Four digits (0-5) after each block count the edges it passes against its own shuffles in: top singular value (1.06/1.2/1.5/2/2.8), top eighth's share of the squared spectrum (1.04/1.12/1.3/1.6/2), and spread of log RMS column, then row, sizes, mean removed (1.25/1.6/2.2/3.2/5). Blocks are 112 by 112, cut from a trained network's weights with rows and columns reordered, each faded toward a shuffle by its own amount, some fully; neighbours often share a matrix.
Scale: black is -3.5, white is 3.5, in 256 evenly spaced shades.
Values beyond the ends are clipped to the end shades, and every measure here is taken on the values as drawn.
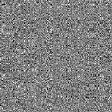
4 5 3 3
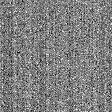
3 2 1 1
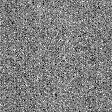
2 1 0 1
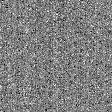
2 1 0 0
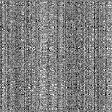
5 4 2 3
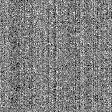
4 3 1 2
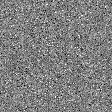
0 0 0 0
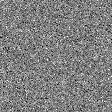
1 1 0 0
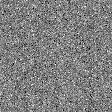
0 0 0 0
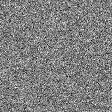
2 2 0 0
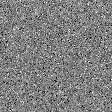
0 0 0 0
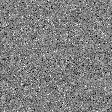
0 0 0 0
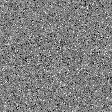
0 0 0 0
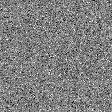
0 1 0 0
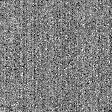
3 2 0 1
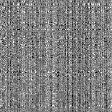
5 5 2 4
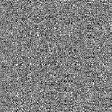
3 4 3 2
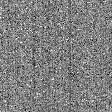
2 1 0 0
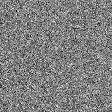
3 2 0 0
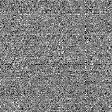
3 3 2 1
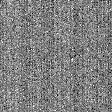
3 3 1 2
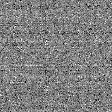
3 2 2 1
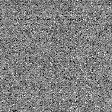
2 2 1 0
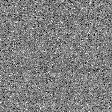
1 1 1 0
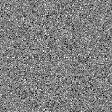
2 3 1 1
